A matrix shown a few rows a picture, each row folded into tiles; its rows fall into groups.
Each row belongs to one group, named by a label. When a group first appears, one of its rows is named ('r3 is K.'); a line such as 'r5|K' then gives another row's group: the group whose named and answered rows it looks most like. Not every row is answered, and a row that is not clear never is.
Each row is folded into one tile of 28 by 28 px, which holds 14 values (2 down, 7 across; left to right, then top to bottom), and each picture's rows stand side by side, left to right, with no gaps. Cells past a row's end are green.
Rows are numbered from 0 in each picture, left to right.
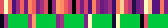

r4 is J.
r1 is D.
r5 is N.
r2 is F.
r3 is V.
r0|N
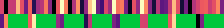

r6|D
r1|V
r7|N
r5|D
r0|V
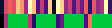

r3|V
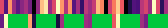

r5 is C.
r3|C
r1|C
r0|V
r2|F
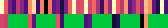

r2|C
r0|D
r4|F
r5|N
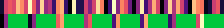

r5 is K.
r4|K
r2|D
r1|F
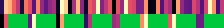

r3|J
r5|D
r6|V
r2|N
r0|J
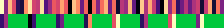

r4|V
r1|F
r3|V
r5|K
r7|V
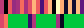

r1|N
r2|F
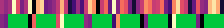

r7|C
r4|K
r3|N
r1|K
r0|C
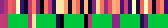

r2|N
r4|F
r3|K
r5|N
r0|C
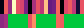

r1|J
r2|K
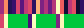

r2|D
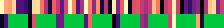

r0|F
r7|C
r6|D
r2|C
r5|C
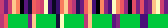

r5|C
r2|J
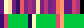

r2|D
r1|V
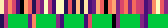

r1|V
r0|K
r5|C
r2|F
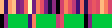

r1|K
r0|K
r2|J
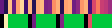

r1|K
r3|K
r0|V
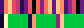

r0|J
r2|D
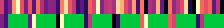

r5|V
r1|V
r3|J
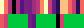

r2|J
